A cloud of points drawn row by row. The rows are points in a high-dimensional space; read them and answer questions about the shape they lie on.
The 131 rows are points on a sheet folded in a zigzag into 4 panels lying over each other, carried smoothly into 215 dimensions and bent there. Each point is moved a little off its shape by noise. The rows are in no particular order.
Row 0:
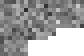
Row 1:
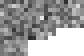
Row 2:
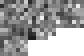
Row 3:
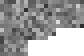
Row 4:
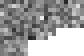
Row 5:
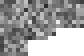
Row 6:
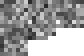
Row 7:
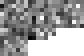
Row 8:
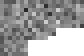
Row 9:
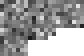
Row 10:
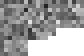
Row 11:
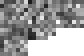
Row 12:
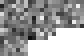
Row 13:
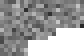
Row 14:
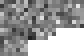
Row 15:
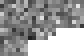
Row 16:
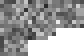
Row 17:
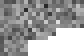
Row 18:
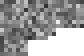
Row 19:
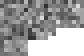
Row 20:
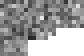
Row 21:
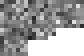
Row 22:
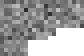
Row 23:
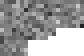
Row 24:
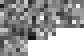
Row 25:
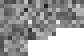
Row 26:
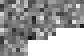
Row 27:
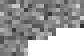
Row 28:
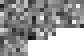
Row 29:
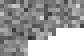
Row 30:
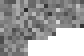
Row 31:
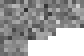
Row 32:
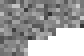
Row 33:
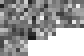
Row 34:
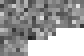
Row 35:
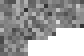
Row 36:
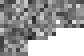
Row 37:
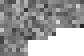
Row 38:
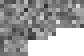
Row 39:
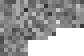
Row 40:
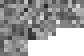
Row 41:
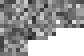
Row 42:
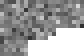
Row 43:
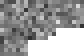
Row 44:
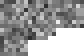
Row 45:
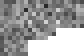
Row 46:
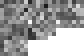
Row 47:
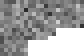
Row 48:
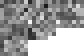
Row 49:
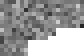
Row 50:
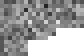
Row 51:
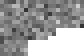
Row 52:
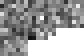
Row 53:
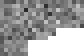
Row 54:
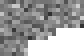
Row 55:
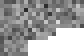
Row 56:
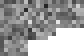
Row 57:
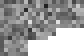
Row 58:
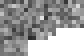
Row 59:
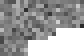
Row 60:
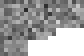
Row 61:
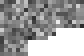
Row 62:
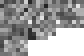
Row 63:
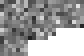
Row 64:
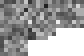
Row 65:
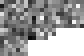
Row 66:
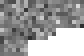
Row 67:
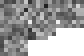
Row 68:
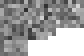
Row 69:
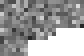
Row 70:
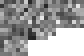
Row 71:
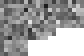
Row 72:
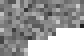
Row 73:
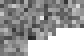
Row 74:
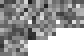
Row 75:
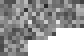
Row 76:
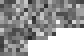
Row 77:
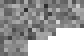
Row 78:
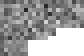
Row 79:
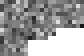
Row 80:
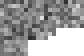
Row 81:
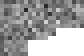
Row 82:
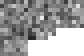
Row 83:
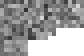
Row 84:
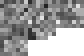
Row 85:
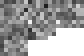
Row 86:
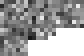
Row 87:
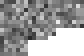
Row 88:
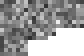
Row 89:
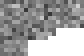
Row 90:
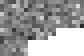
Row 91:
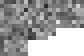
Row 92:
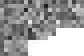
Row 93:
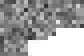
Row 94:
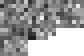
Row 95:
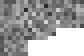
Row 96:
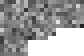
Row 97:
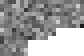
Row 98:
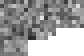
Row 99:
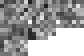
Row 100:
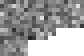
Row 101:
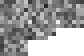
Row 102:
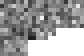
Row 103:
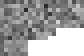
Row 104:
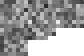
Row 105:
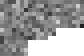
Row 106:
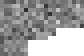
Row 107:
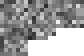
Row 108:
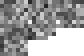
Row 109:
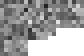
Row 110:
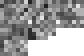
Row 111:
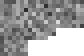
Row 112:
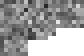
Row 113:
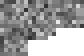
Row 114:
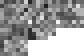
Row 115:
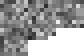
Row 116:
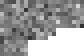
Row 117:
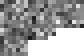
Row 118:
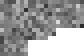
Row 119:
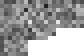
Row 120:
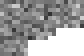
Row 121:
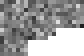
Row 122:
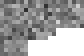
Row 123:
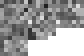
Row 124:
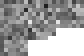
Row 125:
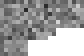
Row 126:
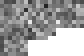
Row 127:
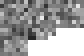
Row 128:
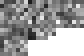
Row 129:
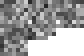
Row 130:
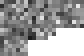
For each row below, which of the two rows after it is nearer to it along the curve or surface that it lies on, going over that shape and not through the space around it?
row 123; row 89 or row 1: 1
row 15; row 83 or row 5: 83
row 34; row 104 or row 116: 116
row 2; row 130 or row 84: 84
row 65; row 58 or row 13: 58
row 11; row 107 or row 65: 65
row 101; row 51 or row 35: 35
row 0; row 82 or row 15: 15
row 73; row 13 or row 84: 84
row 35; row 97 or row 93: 97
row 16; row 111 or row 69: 69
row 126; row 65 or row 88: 88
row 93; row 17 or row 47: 17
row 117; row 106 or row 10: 106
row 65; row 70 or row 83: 70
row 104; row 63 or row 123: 63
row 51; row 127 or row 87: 87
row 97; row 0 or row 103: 0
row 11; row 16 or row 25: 25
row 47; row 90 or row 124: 90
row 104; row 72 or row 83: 72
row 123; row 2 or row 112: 2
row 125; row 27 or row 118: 27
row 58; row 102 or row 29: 102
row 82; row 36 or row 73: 73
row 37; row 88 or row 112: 88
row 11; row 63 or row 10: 10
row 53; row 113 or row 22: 22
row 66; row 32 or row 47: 32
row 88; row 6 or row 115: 6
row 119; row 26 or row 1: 26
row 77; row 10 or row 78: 78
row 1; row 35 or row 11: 11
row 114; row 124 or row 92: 92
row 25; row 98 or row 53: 53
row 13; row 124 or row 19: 124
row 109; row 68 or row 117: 68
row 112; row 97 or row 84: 84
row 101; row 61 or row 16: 61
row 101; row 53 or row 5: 5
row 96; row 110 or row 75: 75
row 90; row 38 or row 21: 21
